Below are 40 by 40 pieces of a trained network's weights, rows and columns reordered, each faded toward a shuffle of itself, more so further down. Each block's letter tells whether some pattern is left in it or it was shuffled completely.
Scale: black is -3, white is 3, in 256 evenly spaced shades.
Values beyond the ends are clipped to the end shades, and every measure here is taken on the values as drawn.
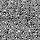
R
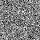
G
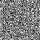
R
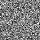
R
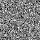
G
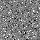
G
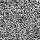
R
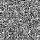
R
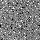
G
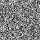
R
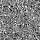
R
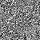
G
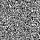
R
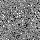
G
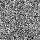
G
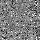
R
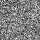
G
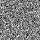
R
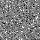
G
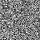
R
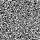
G
